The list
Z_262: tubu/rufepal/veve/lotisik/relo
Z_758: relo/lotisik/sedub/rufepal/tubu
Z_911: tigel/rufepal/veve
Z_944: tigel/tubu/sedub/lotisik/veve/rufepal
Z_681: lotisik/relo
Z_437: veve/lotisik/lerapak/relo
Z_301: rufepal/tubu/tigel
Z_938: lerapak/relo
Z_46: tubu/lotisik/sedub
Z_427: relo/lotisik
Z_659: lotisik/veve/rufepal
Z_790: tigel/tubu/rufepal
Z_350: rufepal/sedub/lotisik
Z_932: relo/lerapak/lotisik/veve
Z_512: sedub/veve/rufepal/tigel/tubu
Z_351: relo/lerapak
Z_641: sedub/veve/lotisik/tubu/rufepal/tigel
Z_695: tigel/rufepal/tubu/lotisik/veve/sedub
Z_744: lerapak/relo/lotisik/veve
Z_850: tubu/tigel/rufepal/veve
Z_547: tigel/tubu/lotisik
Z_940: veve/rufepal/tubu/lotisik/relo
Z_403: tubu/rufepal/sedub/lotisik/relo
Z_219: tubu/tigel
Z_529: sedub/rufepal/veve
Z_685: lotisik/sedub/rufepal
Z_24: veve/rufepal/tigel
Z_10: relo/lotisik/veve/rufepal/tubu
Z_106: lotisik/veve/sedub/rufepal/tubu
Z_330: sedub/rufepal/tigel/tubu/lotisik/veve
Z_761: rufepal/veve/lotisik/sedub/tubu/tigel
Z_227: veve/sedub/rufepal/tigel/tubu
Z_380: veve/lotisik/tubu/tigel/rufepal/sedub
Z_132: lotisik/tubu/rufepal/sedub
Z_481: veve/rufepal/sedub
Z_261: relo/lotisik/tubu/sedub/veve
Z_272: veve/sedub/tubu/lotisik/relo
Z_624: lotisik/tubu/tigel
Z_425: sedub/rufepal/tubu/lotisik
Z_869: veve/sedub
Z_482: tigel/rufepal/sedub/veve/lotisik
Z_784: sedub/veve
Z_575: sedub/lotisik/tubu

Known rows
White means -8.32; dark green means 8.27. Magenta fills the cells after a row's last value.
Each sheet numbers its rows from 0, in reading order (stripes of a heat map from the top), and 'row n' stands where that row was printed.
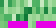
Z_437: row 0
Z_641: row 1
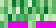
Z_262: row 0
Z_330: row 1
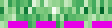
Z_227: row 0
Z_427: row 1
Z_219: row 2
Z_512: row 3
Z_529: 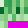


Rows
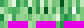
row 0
Z_944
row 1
Z_784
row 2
Z_132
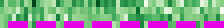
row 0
Z_380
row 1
Z_685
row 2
Z_695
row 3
Z_301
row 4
Z_24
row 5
Z_932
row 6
Z_547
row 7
Z_261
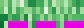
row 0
Z_744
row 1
Z_659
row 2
Z_850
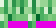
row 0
Z_403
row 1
Z_46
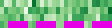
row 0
Z_758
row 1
Z_575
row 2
Z_272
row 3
Z_481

